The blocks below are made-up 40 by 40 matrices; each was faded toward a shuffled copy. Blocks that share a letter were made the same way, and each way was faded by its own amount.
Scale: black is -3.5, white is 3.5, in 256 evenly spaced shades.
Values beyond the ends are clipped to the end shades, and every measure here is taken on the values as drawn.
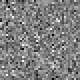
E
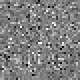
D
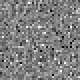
D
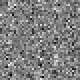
E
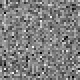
E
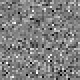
D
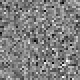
E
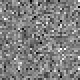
E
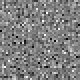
D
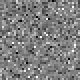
D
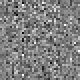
E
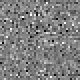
D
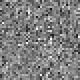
E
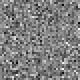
E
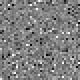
D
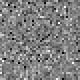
D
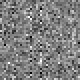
E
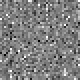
D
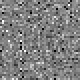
D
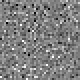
D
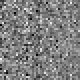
E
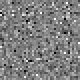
D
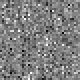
D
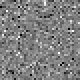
D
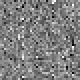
E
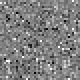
D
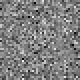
E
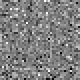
D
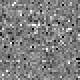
D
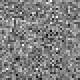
E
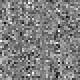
E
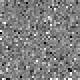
D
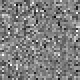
E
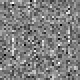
E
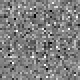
D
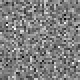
E
